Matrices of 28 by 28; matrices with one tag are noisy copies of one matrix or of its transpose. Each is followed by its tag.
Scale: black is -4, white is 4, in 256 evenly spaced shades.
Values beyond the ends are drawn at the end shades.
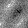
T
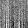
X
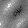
T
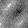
T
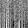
X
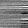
X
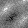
T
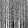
X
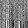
X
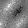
T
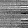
X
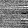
X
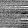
X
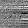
X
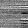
X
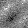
T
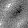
T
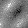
T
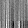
X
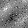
T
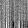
X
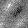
T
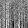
X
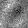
T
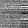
X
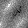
T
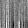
X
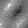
T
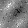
T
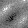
T
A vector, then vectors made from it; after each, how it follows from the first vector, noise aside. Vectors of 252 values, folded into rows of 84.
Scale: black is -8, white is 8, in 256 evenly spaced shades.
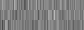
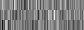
scaled up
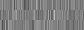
sign-scrambled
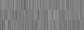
shrunk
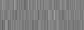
shrunk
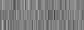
sign-scrambled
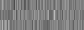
sign-scrambled
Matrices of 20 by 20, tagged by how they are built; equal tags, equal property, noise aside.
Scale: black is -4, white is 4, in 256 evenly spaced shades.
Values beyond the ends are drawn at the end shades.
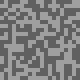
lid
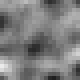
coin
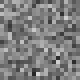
lid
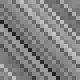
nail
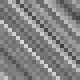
nail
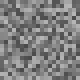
lid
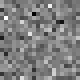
lid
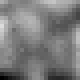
coin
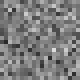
lid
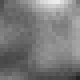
coin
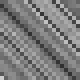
nail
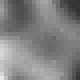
coin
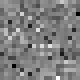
lid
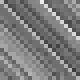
nail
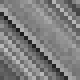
nail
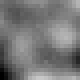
coin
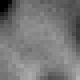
coin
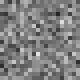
lid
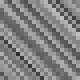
nail
